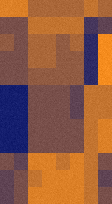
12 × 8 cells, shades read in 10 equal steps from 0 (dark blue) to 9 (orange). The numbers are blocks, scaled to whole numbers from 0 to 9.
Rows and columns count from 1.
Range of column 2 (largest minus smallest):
8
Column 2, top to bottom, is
8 4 4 4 4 0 0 0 0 3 4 4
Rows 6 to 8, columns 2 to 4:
0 4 4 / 0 4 4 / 0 4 4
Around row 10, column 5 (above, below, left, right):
4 8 8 8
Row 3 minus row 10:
1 1 -2 -2 -2 -2 -6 5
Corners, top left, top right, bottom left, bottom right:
8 6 3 4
